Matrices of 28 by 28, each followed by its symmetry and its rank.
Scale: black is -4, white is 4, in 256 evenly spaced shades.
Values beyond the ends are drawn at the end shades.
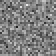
neither, full rank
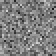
neither, full rank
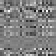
neither, rank two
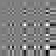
symmetric, rank one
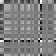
symmetric, rank one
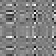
neither, rank two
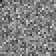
neither, full rank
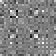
symmetric, rank five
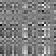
neither, rank two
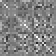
symmetric, rank five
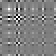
symmetric, rank one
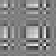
symmetric, rank one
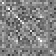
symmetric, rank five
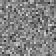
neither, full rank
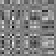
neither, rank two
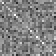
symmetric, rank five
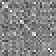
symmetric, rank five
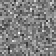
neither, full rank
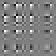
symmetric, rank one
